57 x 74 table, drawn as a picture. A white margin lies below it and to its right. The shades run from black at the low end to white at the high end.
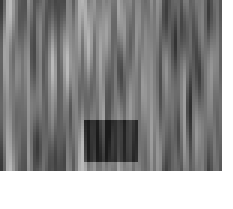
Ninth with the highest average: top middle. Grain: streaks running down. Odd patch: lower, in the bottom middle. Ninth with the lowest average: bottom middle.
